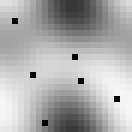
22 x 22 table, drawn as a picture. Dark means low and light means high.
The ninth with the lowest average is the top middle. Six lone cells stand out, each far lower than its neighbours. No row or column stands out. On average the colour sits 70% of the way up the scale. No regular stripes run through it.
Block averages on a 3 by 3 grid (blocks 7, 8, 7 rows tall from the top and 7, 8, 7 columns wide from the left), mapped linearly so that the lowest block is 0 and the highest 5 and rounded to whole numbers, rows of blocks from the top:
302
445
514
